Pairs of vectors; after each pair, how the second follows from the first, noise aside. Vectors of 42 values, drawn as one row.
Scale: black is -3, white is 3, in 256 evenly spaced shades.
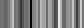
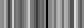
wrapped around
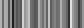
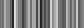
wrapped around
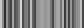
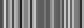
negated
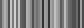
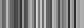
wrapped around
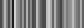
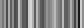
wrapped around
